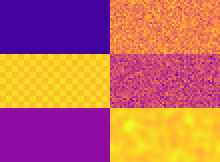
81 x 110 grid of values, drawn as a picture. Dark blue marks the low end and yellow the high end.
The table splits into 3 rows of 2 panels. Panel 1,1: very low, flat. Panel 1,2: high, fine-grained. Panel 2,1: very high, checkered, faint in contrast. Panel 2,2: middling, fine-grained. Panel 3,1: low, flat. Panel 3,2: very high, blotchy, faint in contrast.
